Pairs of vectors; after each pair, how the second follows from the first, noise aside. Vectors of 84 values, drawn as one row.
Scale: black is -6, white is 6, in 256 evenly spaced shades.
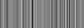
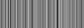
wrapped around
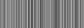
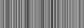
reversed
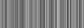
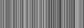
shuffled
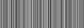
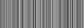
reversed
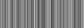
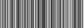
scaled up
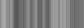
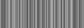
shuffled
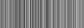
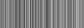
copied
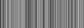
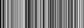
scaled up
